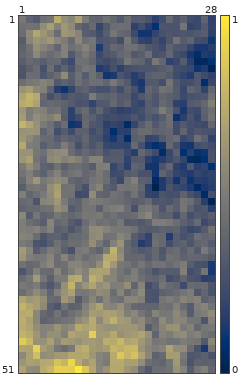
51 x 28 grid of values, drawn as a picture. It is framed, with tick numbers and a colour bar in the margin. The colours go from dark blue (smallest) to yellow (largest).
The field is mottled with small blotches. No row or column stands out. On average the colour sits 40% of the way up the scale. Values rise toward the bottom left. The halves do not mirror each other. There are no regular stripes.
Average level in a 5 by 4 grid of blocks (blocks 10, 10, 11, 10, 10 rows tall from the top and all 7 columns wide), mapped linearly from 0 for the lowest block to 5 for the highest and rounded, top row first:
3210
3101
3210
3421
5543
